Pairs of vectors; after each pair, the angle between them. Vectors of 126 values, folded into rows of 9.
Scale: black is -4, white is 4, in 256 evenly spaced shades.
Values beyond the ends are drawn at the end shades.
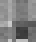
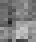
nearly opposite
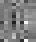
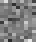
partly aligned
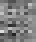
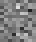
orthogonal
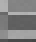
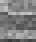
nearly parallel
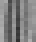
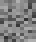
orthogonal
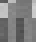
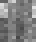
nearly parallel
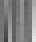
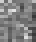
partly opposed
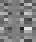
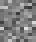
partly aligned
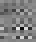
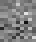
partly opposed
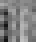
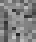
partly aligned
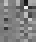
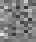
partly opposed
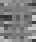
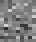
orthogonal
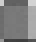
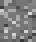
orthogonal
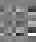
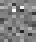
partly opposed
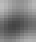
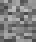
orthogonal
